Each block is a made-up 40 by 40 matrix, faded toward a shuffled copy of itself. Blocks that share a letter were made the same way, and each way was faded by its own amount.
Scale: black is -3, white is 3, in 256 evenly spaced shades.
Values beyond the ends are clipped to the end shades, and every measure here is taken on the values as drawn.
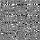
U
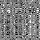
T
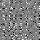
T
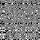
U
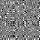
T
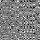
T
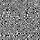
U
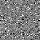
U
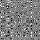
T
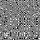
T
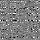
U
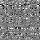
U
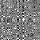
T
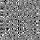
T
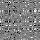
T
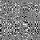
T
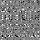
U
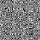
T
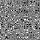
U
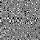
U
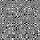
T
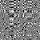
T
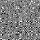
U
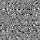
U
